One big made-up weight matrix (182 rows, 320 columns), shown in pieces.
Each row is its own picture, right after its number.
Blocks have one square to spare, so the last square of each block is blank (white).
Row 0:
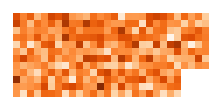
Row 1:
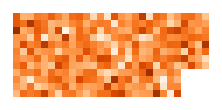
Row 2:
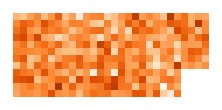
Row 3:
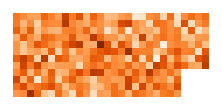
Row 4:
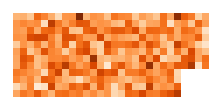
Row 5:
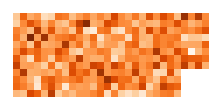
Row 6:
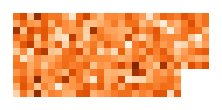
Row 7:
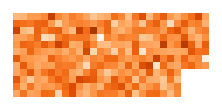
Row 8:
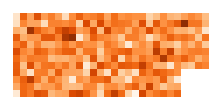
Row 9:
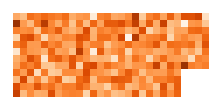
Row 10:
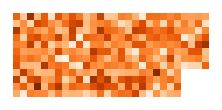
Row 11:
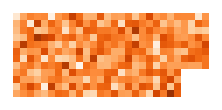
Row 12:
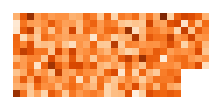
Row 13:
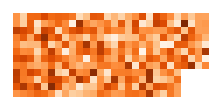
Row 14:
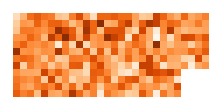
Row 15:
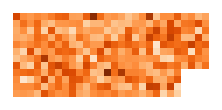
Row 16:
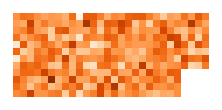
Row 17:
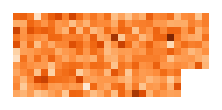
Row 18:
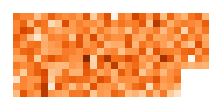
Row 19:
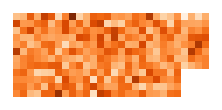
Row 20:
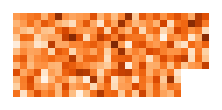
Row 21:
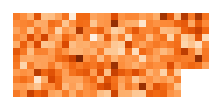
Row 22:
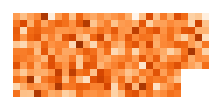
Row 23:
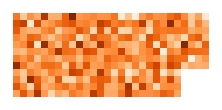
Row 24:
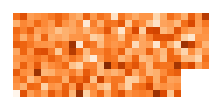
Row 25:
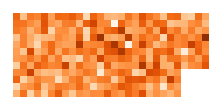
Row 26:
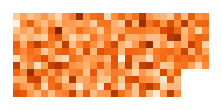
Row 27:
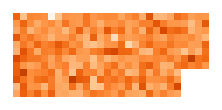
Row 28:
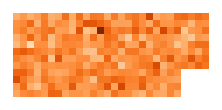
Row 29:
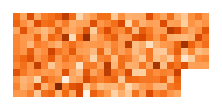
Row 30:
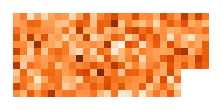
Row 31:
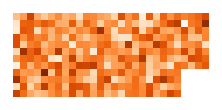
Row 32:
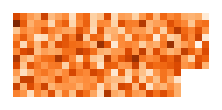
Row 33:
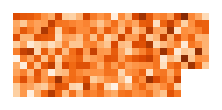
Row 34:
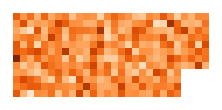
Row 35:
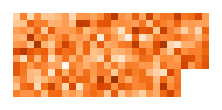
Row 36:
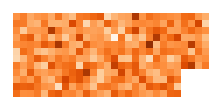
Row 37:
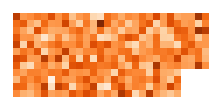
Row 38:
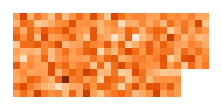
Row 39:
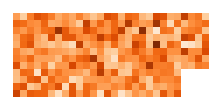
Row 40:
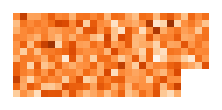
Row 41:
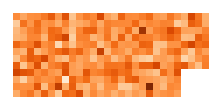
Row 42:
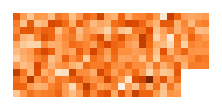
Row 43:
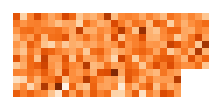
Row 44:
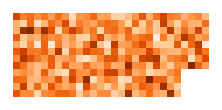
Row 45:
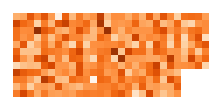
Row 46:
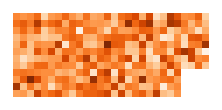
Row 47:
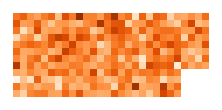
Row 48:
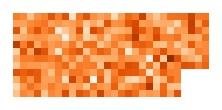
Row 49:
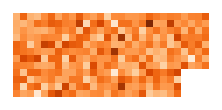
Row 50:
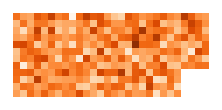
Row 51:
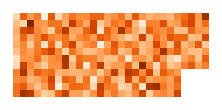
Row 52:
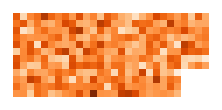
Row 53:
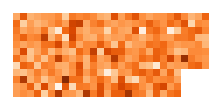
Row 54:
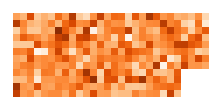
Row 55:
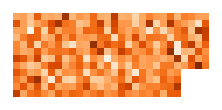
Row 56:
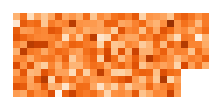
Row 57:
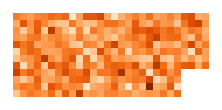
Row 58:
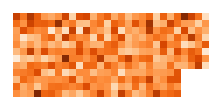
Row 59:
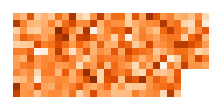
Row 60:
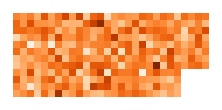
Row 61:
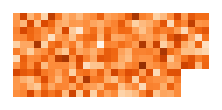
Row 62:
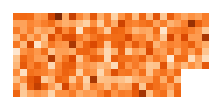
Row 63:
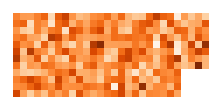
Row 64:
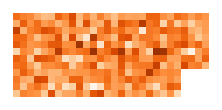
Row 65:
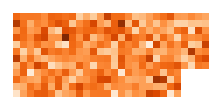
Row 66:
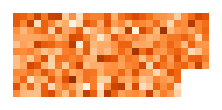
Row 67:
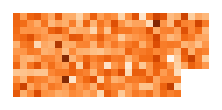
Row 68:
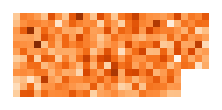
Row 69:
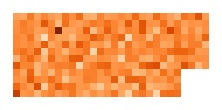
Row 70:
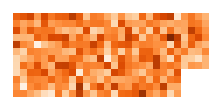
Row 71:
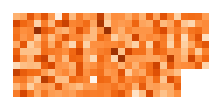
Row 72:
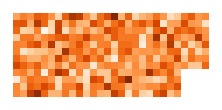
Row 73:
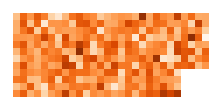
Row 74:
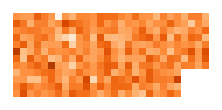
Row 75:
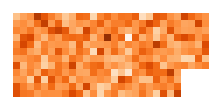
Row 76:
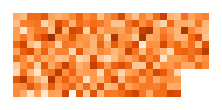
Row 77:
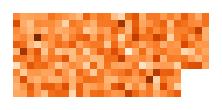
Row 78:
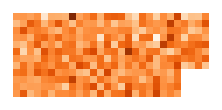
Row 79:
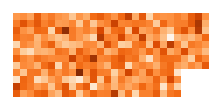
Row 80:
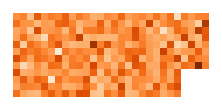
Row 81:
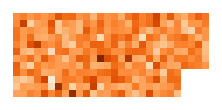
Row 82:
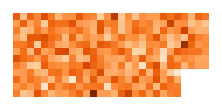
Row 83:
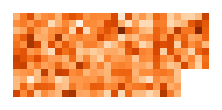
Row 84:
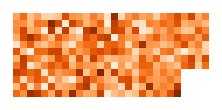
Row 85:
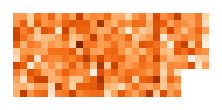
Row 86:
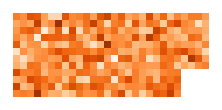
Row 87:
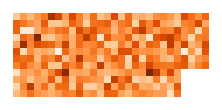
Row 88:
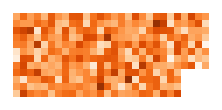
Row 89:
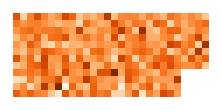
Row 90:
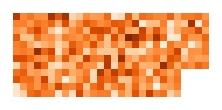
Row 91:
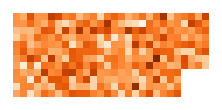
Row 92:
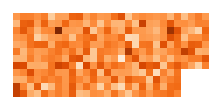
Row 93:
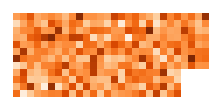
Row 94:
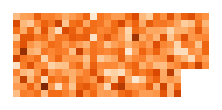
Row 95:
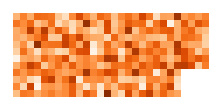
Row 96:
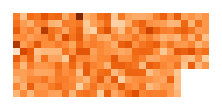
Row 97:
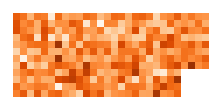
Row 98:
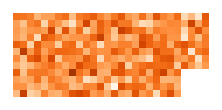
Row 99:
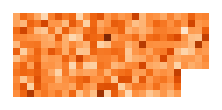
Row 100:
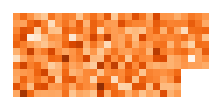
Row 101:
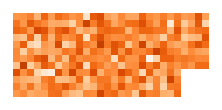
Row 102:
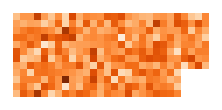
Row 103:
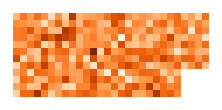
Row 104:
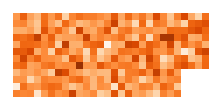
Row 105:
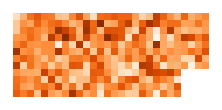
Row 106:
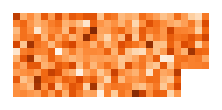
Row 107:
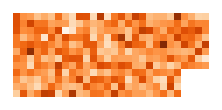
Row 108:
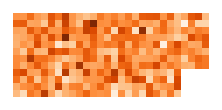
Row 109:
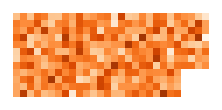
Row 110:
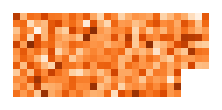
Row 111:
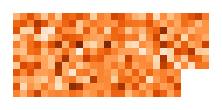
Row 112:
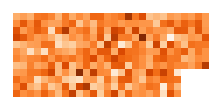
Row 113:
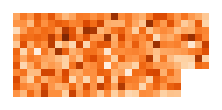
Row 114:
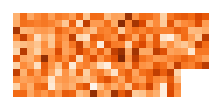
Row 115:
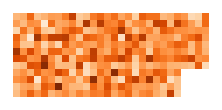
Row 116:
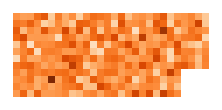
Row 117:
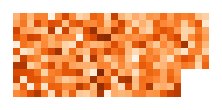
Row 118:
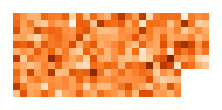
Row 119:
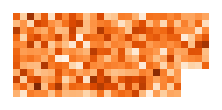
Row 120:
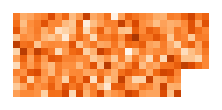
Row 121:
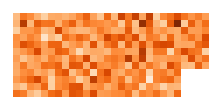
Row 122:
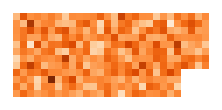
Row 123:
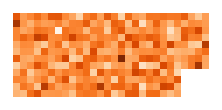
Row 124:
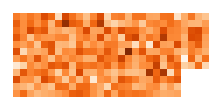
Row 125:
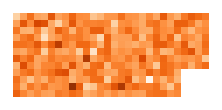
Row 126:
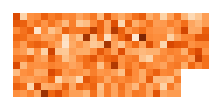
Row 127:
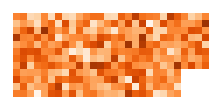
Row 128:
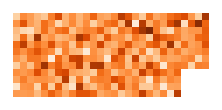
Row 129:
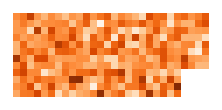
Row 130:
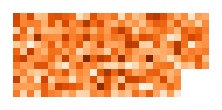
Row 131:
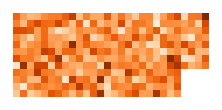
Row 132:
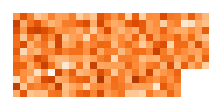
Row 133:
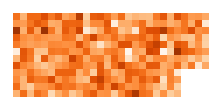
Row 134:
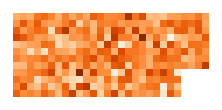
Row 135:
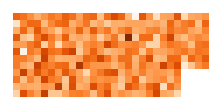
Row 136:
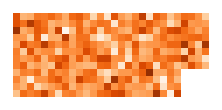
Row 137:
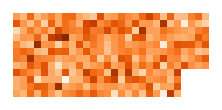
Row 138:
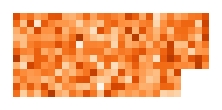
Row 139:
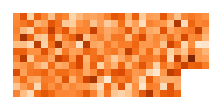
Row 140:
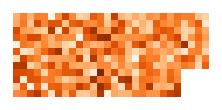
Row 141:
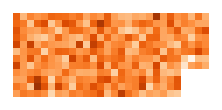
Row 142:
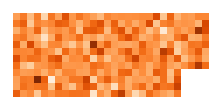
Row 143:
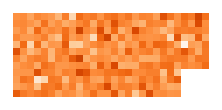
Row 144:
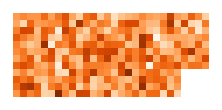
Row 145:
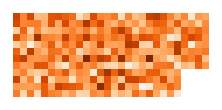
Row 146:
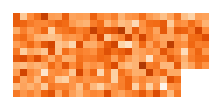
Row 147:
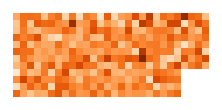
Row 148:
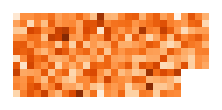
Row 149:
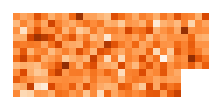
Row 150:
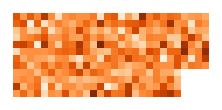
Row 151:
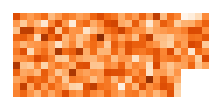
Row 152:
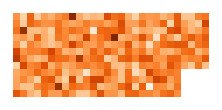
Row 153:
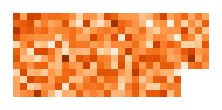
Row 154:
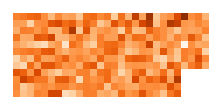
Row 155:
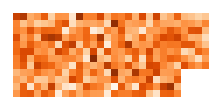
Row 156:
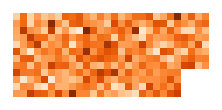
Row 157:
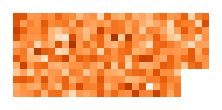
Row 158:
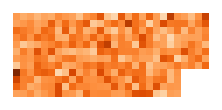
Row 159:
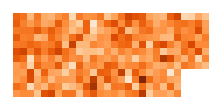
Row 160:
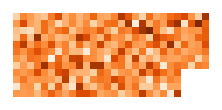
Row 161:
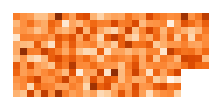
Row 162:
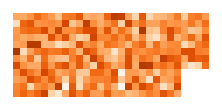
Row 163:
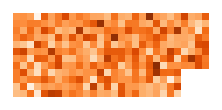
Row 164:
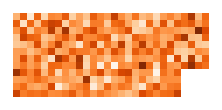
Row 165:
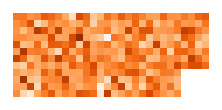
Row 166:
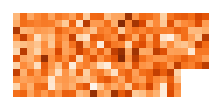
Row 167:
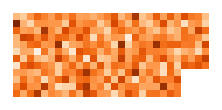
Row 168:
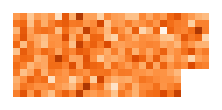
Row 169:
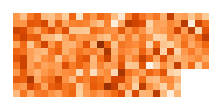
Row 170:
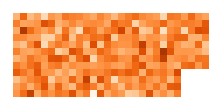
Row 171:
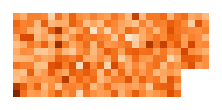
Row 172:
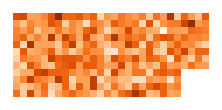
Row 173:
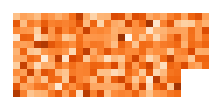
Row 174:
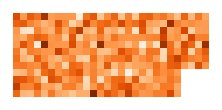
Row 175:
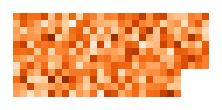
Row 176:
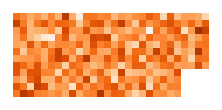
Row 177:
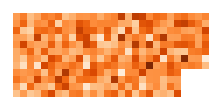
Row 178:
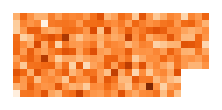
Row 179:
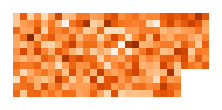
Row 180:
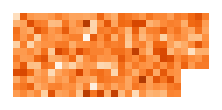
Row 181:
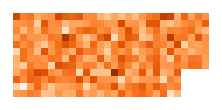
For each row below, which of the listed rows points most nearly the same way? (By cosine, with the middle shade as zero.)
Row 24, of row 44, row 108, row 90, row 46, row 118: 90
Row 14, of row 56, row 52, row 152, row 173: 152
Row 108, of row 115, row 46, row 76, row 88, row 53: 115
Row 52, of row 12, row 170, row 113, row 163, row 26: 113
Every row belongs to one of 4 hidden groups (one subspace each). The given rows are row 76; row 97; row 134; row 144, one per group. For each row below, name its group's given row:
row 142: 76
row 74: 134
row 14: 97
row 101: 134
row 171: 97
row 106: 134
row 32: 76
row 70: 134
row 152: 97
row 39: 97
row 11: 76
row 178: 97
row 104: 144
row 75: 97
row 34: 76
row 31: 144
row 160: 144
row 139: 76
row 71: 134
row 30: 134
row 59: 97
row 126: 134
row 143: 134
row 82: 76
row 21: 134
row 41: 97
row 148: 97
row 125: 144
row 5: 134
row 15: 97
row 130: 97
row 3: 144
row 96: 76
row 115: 97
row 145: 97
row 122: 76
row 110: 134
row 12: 144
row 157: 97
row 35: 134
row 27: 134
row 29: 97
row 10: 76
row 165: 76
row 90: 97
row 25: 134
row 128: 144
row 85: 76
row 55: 76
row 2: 144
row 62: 134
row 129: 134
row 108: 97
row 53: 97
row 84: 76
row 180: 134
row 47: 144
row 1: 144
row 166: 134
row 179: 134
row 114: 134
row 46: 144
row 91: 144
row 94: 97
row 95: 76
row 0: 97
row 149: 76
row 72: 144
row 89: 97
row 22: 76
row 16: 76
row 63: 76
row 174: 76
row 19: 134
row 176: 76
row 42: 144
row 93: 76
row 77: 97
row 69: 97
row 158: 144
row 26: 97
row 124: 134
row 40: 97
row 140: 76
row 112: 134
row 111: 144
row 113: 97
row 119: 76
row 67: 97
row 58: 144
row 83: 144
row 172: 134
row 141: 76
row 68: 76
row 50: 97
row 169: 144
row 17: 134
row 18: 76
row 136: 144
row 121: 144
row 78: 97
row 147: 144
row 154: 144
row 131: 97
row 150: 76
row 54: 97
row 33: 144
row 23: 76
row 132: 134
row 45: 134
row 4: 76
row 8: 97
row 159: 144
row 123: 97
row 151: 144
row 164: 76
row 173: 97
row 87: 144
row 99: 76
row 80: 76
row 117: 76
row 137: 97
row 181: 134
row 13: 144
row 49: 97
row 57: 97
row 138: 76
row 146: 134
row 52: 76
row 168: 76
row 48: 97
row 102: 97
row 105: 97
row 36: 97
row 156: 76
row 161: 134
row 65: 97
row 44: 144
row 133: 76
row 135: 97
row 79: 134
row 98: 144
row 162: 97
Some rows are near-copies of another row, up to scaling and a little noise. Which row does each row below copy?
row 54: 59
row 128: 160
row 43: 89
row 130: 145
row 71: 45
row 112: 134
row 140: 117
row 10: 119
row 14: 105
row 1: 136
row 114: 166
